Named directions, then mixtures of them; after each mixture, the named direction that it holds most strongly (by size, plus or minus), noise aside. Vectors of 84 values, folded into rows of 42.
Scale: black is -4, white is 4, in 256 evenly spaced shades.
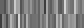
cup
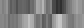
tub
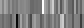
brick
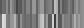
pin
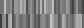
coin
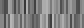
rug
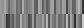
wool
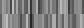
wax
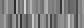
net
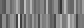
cup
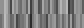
wax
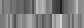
tub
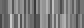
rug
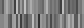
net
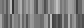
wax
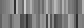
net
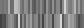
cup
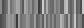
wool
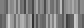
net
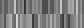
net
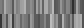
coin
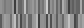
net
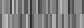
wax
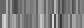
pin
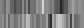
tub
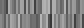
rug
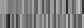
wool
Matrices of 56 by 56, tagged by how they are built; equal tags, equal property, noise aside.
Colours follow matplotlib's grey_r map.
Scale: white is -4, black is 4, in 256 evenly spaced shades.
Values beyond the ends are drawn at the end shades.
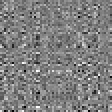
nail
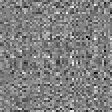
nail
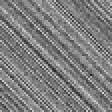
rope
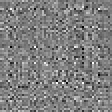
nail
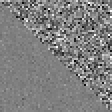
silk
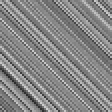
rope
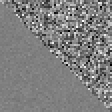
silk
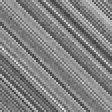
rope
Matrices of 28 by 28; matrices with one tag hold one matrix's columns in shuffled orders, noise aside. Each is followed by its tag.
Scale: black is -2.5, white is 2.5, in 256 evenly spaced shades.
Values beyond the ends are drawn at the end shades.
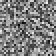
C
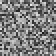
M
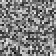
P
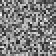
M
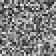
M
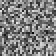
P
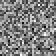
M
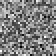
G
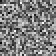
M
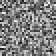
M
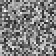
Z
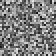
G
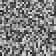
P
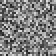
C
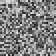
G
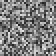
Z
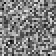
Z
